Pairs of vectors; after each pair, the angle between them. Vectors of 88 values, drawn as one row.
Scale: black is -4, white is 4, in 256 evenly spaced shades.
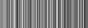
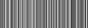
orthogonal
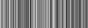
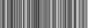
partly opposed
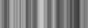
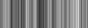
nearly opposite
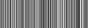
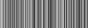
partly aligned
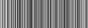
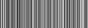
partly aligned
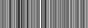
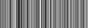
nearly parallel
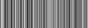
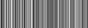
nearly opposite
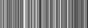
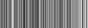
partly opposed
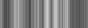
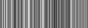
partly opposed
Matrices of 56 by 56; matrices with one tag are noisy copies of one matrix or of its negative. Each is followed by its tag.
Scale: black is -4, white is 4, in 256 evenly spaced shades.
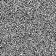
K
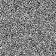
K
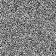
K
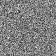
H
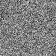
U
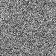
U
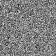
H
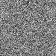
U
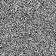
K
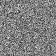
H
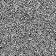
K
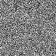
K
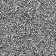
K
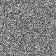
H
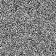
K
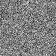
U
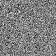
H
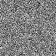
K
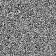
H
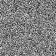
K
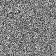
H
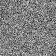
U
